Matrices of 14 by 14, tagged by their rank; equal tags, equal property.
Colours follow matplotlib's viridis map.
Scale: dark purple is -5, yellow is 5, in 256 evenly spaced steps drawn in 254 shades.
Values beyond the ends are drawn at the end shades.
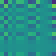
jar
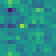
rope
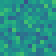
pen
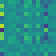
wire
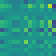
wire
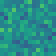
pen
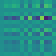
jar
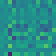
rope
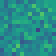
pen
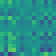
wire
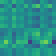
wire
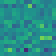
rope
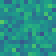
pen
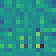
rope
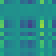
jar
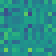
rope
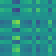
jar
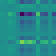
jar
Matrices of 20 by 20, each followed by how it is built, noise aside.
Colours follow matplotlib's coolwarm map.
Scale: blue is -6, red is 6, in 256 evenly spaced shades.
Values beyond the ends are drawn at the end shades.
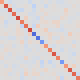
diagonal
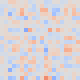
low rank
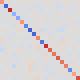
diagonal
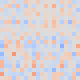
low rank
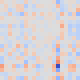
low rank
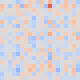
low rank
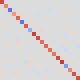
diagonal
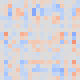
low rank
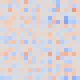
low rank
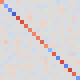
diagonal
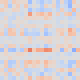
low rank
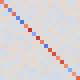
diagonal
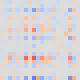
low rank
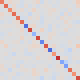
diagonal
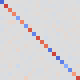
diagonal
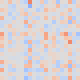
low rank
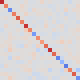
diagonal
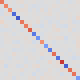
diagonal
